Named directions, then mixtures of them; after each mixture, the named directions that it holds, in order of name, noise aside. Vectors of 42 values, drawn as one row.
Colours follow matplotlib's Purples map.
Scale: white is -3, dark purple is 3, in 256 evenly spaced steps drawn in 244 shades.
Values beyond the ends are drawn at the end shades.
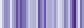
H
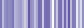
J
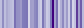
J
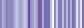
J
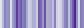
H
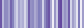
H, J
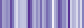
H, J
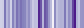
H, J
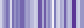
H, J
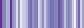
H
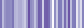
J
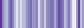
H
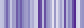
H, J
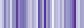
H, J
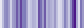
H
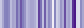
H, J
